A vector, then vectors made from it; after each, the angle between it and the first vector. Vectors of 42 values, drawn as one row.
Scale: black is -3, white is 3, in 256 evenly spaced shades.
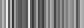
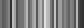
partly opposed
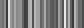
orthogonal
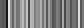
partly opposed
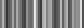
orthogonal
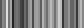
partly aligned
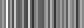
nearly parallel
